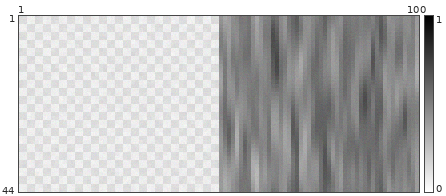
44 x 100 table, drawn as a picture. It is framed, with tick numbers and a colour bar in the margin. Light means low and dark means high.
It is made of 1 by 2 panels. Panel 1,1: very low, checkered, faint in contrast. Panel 1,2: middling, streaked downward.
